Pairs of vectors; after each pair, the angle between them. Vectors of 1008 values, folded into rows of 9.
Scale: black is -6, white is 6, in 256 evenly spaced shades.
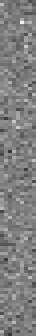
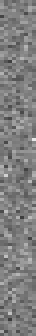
partly aligned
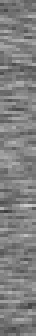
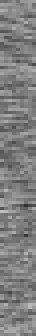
nearly opposite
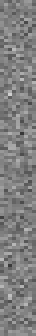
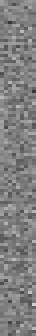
orthogonal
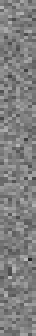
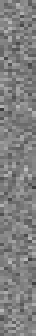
partly aligned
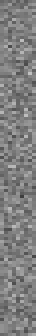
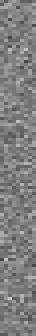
partly aligned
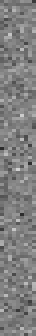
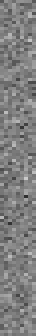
partly aligned
